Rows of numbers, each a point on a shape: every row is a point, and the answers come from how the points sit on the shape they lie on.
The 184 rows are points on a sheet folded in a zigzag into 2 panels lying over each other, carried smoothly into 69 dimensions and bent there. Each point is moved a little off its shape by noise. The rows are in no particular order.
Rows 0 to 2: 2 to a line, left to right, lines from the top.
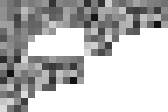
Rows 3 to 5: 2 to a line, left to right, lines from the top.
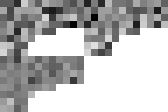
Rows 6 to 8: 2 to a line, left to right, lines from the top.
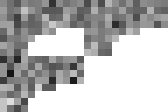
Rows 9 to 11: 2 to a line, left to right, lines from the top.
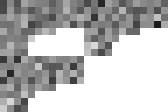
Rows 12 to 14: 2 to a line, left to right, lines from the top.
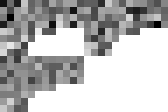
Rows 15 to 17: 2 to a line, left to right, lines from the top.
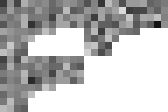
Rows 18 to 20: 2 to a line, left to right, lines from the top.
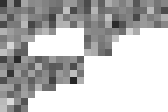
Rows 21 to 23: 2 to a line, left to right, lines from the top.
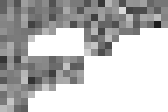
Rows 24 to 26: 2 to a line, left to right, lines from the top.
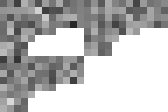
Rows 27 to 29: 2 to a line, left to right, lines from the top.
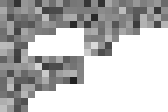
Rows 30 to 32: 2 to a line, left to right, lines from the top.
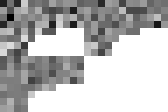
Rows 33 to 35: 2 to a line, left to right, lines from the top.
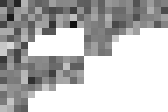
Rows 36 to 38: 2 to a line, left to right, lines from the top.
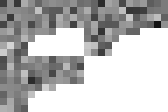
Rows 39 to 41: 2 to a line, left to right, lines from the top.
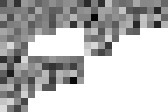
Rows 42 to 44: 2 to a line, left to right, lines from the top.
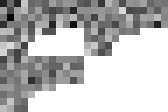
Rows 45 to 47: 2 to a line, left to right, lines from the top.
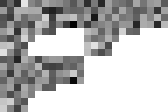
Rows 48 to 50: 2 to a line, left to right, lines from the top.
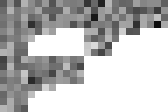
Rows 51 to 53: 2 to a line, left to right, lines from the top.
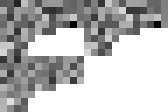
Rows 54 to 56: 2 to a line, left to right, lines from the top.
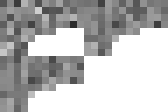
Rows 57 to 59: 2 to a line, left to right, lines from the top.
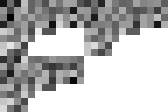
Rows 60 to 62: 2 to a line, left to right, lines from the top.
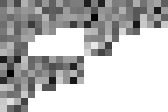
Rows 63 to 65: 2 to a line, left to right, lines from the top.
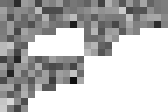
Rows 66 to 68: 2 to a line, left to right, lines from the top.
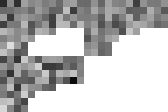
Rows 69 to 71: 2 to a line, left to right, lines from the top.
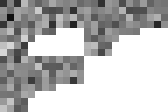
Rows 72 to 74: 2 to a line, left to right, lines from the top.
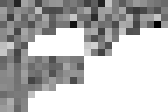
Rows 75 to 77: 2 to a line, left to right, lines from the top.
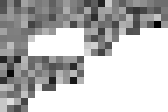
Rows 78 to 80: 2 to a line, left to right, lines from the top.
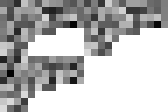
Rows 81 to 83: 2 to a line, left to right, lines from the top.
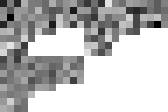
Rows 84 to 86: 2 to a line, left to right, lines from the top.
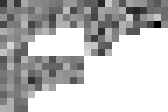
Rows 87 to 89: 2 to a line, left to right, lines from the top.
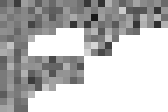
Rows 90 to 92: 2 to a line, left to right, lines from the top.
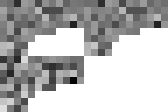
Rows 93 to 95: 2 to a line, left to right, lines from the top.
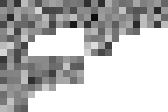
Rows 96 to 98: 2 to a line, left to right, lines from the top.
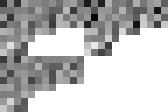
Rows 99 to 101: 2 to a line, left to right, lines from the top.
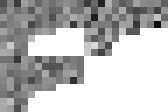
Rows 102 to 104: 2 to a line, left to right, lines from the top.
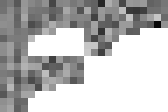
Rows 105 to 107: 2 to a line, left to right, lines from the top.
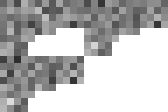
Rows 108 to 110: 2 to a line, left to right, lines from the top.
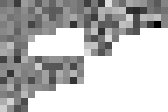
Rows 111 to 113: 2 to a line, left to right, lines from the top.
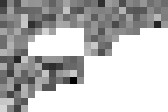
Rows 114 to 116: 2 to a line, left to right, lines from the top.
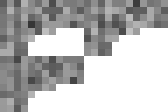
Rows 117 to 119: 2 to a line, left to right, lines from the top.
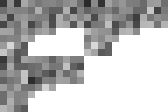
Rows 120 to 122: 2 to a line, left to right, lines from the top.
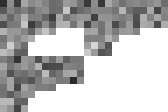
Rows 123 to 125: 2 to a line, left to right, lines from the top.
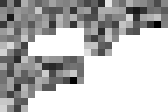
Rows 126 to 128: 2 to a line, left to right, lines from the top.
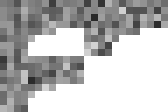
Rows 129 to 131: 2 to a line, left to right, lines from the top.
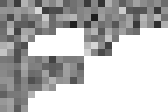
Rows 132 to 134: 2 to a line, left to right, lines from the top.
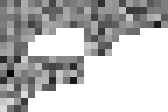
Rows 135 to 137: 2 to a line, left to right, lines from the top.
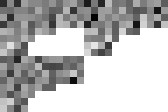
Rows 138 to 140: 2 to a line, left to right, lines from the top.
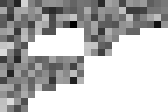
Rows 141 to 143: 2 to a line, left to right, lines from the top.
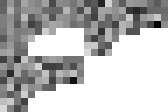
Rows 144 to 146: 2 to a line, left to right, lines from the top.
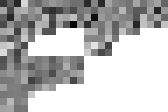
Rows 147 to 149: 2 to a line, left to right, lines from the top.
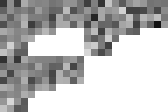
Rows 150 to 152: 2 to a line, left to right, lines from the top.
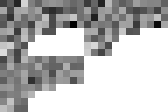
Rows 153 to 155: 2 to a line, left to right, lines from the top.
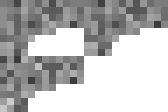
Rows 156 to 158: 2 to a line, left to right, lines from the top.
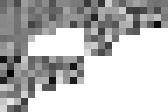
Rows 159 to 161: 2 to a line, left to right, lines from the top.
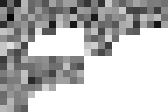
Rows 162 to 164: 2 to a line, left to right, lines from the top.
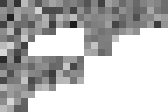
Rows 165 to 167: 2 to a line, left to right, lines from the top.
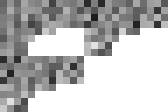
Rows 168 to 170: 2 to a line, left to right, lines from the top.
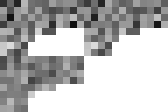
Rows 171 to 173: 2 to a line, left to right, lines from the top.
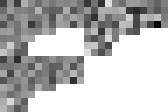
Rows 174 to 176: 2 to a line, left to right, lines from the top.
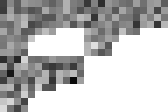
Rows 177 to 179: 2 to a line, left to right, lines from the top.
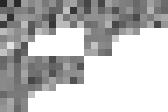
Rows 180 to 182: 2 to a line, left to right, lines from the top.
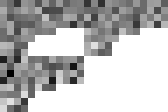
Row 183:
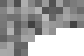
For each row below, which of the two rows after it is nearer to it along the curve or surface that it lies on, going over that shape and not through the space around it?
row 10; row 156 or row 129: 156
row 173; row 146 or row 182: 146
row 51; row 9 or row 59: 59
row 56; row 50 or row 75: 75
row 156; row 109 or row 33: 33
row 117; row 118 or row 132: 118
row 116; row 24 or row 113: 113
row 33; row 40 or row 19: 40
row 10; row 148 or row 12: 12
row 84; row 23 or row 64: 23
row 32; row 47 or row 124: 47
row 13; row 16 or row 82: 82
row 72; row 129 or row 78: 78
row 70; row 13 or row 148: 13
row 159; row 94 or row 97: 97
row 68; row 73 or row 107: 73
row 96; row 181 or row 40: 40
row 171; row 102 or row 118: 118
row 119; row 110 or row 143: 110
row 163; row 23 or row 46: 46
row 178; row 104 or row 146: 146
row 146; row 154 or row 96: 154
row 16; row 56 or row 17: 17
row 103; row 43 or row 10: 10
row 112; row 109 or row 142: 142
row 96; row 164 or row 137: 164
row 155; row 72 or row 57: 57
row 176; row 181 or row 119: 181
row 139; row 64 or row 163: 163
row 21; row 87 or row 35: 87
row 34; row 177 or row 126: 126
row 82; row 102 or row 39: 39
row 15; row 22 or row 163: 22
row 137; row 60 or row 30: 30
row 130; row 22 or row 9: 22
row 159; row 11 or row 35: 11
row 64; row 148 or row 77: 148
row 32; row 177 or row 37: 37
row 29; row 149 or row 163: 149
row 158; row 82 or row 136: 136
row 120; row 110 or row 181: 110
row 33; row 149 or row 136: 136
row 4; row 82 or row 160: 160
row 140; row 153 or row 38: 153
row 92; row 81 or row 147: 81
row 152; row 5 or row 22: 22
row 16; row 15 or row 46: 15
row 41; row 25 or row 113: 113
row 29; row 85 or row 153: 85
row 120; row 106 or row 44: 44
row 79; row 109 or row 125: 109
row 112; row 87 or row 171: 87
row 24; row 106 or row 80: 80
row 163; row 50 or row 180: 180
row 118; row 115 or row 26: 115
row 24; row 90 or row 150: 150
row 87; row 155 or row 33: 33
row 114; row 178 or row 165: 165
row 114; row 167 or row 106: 167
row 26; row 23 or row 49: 49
